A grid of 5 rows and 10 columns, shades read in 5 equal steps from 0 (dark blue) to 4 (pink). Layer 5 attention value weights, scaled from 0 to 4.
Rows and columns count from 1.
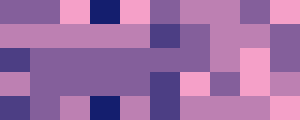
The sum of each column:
10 11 14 7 14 7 14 14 16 15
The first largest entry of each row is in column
3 1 9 7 10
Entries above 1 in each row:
9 9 9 9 7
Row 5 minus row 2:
-2 -1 0 -3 0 0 1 0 0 2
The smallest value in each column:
1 2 2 0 2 1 2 2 2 2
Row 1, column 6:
2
